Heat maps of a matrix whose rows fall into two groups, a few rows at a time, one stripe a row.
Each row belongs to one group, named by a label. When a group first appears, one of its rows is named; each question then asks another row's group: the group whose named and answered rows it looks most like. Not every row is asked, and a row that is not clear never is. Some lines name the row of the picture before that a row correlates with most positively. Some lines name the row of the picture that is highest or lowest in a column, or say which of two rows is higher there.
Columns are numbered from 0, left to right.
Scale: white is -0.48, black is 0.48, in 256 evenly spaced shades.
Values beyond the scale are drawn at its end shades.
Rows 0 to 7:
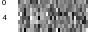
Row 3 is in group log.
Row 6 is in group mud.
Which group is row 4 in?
mud
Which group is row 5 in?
mud
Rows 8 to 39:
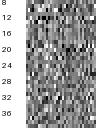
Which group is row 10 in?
log
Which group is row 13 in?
mud
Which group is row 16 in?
mud
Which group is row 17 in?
mud
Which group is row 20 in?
log
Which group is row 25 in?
log
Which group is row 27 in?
log
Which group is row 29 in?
log
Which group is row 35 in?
log
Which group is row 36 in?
mud
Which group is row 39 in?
mud
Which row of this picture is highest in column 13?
12
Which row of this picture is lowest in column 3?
26
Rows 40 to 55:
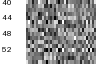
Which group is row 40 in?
mud
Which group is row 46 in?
log
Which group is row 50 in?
log
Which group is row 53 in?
log
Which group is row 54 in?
log
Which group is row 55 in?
mud
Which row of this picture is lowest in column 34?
40
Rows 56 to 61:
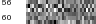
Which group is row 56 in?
mud
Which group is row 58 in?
log
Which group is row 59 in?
log
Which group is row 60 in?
mud
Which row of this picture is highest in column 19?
58
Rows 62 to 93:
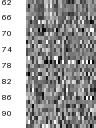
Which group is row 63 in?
log
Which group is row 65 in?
log
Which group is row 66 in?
log
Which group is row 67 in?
mud
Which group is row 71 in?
mud
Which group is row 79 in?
mud
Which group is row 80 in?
log
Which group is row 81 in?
mud
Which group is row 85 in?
log
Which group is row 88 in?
log
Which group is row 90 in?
log
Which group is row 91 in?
mud
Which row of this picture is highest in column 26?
77
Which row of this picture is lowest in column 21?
77
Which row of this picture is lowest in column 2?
69
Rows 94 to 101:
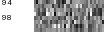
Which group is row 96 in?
mud
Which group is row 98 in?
log
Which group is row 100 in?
log
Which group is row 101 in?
log
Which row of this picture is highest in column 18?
97
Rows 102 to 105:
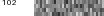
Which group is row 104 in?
mud
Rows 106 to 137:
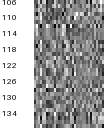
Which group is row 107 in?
log
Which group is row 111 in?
log
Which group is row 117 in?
log
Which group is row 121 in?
mud
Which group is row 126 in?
mud
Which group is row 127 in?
mud
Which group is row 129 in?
mud
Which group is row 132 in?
log
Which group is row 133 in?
mud
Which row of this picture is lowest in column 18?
112
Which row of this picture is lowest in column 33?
106
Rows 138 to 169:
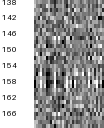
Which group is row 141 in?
mud
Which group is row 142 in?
mud
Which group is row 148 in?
log
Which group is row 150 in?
mud
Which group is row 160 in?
log
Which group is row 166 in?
log
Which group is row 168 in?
log
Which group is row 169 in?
mud
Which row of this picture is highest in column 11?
158
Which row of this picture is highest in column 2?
142
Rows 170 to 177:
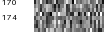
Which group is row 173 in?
log
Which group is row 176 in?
log
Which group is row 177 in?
mud
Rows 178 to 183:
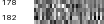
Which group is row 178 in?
log
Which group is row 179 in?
log
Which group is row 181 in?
log
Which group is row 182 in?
log
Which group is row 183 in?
mud
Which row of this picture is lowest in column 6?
179
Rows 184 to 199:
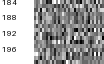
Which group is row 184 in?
log
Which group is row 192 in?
log
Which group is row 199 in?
log
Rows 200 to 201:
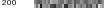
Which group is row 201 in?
mud
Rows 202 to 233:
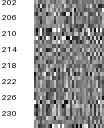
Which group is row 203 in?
mud
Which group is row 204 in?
mud
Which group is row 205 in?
log
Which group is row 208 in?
log
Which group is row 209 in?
log
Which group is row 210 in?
log
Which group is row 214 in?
log
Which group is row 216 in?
log
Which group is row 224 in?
mud
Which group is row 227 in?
mud
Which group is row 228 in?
log
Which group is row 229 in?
log
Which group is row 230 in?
log
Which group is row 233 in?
log
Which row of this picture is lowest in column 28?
203
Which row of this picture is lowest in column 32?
227
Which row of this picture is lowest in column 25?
233
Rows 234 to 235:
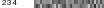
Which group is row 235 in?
log
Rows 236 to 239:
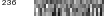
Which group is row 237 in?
mud
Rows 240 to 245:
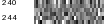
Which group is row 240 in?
log
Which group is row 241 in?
log
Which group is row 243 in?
mud
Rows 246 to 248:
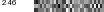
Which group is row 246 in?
log
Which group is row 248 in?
log
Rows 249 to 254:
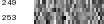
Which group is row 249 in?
mud
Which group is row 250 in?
mud
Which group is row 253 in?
log
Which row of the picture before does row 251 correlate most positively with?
247
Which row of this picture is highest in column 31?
251
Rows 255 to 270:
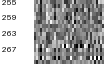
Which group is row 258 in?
mud
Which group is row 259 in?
mud
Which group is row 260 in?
mud
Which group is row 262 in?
mud
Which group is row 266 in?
log
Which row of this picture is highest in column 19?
264
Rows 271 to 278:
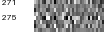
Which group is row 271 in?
mud
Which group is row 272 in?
mud
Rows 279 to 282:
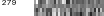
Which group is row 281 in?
log
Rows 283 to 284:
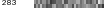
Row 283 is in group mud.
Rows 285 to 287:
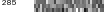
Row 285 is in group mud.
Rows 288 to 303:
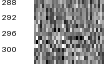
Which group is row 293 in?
mud
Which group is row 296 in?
log
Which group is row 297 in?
log
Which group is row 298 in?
log
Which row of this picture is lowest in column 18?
295
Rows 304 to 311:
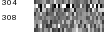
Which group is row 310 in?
log
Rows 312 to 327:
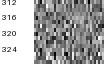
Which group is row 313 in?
mud
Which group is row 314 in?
mud
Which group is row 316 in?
log
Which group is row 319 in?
mud
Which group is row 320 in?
log
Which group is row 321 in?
mud
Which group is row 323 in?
log
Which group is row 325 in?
mud
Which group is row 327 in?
log
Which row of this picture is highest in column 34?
318
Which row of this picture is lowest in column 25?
312
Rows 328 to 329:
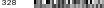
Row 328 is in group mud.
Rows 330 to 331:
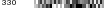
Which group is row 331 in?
log
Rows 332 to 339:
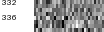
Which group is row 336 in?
mud
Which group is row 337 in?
log
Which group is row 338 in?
log
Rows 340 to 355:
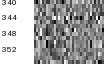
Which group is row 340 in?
log
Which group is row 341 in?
mud
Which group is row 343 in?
mud
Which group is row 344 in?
log
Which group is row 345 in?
mud
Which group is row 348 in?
log
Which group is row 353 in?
mud
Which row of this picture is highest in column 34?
347
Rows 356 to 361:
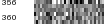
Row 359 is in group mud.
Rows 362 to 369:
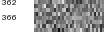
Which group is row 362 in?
log
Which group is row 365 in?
log
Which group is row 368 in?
mud
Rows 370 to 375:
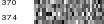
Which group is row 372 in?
mud
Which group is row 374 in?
mud
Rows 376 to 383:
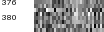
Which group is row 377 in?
log
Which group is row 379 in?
log
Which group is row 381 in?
log
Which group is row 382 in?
log
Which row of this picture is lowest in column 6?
378
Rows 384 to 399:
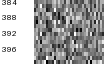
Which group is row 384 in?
log
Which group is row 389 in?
log
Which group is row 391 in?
log
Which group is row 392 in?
mud
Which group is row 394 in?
mud
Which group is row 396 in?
mud
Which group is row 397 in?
log
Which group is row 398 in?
mud
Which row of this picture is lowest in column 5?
399
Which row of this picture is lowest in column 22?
388
